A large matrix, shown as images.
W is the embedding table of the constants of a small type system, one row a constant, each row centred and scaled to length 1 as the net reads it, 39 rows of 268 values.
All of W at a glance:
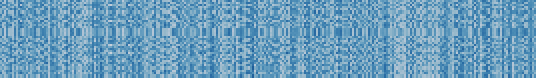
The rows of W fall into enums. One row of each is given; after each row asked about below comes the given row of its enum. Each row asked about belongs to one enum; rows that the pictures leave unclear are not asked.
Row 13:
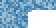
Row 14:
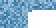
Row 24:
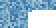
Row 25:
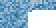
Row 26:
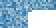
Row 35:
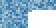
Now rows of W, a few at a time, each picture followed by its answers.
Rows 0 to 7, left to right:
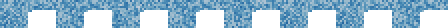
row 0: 14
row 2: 26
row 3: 13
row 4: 24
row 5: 14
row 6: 14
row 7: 13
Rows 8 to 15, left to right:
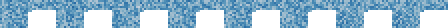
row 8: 35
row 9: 24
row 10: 26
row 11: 13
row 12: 35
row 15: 14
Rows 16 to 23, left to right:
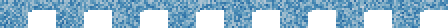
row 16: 14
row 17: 14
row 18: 13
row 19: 25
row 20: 24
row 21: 13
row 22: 26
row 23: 35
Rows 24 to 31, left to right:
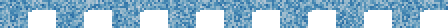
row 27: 35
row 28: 24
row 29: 13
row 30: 14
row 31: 24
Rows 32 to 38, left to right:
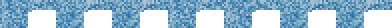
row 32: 35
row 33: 25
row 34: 25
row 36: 13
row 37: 25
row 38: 25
